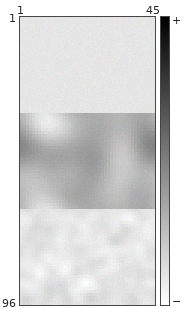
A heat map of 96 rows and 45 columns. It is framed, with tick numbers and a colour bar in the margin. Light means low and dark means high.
The table splits into 3 rows of 1 panel. Panel 1,1: very low, flat. Panel 2,1: low, smooth. Panel 3,1: very low, blotchy, faint in contrast.
